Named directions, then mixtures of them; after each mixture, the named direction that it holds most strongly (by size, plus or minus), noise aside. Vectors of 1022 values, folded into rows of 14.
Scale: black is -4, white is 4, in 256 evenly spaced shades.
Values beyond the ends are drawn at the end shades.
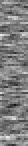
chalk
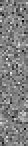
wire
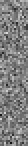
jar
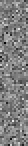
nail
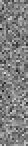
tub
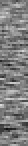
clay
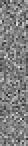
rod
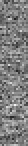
tub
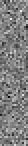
rod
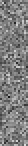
rod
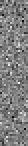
wire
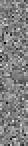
nail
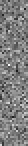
tub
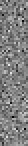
wire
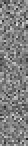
rod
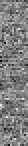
nail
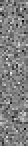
wire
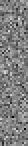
wire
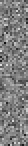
nail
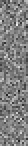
rod
